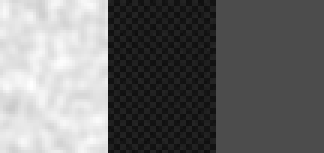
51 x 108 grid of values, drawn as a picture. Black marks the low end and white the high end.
It is made of 1 by 3 panels. Panel 1,1: very high, blotchy, faint in contrast. Panel 1,2: very low, checkered, faint in contrast. Panel 1,3: low, flat.
